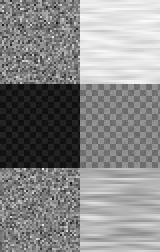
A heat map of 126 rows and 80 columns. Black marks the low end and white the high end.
It is made of 3 by 2 panels. Panel 1,1: middling, fine-grained, strong in contrast. Panel 1,2: very high, streaked across, faint in contrast. Panel 2,1: very low, checkered, faint in contrast. Panel 2,2: middling, checkered. Panel 3,1: middling, fine-grained, strong in contrast. Panel 3,2: high, streaked across.
